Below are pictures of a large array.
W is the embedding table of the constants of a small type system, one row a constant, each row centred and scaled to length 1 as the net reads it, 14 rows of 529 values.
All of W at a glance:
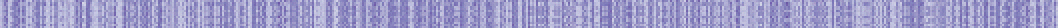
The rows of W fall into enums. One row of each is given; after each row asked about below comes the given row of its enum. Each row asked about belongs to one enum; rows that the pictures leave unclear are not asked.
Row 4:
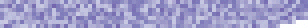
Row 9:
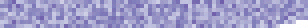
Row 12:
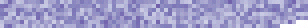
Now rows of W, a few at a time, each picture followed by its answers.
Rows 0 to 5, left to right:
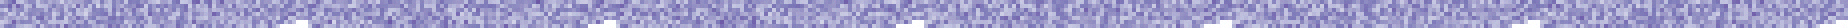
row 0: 9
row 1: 12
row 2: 12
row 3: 4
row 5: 9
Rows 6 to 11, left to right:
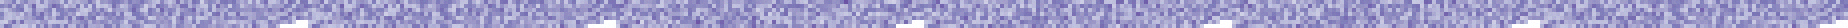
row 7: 4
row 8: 12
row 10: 9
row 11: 4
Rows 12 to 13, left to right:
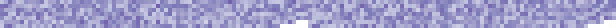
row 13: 4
